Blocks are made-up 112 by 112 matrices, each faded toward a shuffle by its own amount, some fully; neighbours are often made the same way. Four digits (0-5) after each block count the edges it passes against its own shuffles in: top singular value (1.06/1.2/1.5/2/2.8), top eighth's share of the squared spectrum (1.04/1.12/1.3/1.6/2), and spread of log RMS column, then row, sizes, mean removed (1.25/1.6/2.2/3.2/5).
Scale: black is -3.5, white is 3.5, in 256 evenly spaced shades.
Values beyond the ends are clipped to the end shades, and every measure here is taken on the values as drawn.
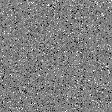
2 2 1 0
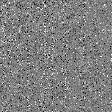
3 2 2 0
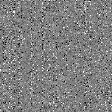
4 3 3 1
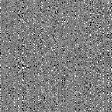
4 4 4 1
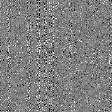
4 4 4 1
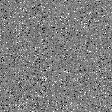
3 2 1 1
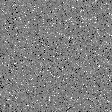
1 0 0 0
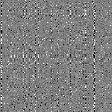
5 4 3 2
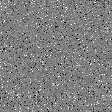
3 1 0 0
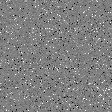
3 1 0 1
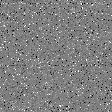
3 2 0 1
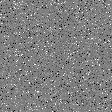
0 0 0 0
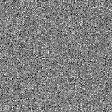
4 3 1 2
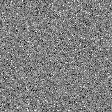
2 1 0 0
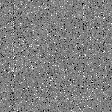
3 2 1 0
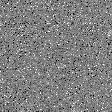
3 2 0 1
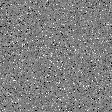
0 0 0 0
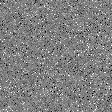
1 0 0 0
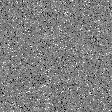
0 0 0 0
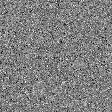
0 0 0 0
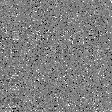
3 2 0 1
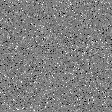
2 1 0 1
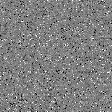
3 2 0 1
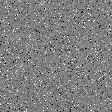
2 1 0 0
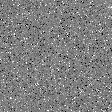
0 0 0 0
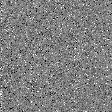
1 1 2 0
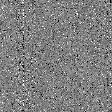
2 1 2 0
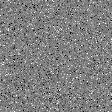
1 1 1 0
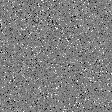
0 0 0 0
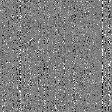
3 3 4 2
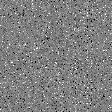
1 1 1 0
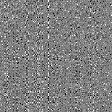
4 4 3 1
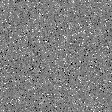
2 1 0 0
